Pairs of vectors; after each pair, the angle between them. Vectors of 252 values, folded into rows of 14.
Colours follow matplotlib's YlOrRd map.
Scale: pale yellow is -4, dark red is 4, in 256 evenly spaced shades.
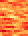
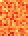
orthogonal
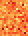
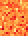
partly aligned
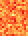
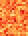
nearly parallel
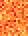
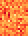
partly opposed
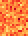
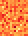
partly aligned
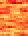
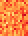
orthogonal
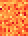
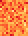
partly opposed
